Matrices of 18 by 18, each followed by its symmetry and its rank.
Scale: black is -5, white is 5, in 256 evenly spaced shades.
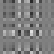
neither, rank one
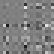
antisymmetric, rank two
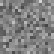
neither, full rank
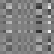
neither, rank one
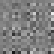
antisymmetric, rank two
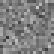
antisymmetric, full rank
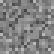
symmetric, full rank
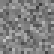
antisymmetric, full rank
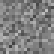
antisymmetric, full rank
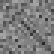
symmetric, full rank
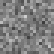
neither, full rank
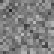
symmetric, full rank
